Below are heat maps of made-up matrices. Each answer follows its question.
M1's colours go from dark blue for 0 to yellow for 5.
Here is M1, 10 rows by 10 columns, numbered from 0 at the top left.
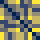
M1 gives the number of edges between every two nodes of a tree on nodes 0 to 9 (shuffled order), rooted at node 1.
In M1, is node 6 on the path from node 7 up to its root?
no
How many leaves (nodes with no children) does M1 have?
5
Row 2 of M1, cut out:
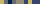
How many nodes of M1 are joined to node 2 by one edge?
3
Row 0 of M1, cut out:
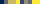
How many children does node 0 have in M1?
0
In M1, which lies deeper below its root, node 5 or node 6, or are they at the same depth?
the same depth
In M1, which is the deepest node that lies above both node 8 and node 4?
6
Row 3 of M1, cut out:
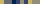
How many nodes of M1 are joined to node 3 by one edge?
2
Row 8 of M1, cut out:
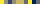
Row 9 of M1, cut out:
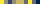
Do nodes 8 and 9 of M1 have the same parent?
yes
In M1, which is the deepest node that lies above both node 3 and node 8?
6
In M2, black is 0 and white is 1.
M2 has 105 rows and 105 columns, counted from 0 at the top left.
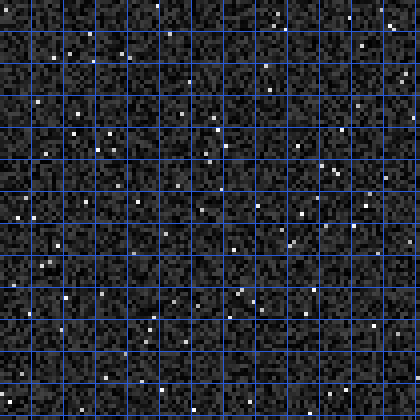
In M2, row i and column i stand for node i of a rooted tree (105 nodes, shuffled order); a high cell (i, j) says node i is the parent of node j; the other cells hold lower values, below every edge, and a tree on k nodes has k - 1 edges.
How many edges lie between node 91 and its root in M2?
8
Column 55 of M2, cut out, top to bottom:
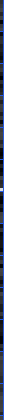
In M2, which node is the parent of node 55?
47
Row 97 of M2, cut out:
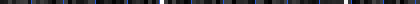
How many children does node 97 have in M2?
2
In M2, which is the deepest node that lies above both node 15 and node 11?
78
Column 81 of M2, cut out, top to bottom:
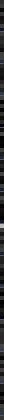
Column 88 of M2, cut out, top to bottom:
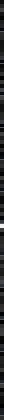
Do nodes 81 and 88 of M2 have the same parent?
yes
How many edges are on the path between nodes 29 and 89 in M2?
6
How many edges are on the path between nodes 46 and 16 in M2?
4
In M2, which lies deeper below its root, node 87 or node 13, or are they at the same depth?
node 87
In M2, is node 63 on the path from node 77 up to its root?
no
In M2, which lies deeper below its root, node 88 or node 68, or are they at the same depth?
the same depth
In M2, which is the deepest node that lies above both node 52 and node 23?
78
